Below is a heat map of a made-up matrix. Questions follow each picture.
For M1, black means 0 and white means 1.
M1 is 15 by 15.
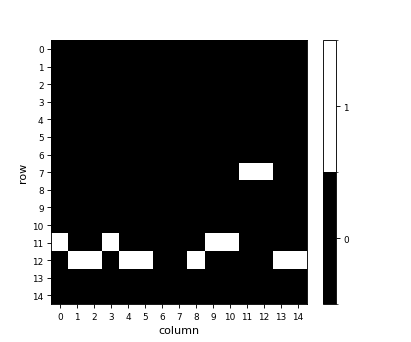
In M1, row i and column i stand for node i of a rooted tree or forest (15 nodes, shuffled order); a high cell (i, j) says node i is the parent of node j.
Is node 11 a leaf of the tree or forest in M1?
no
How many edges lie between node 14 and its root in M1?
2
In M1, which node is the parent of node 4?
12
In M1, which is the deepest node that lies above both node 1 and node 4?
12
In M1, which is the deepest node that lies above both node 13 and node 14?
12
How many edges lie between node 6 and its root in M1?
0
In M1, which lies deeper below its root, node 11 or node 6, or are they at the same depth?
node 11
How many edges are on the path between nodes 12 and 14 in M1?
1
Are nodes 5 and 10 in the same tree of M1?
yes
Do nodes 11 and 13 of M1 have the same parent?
no
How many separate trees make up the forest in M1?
2
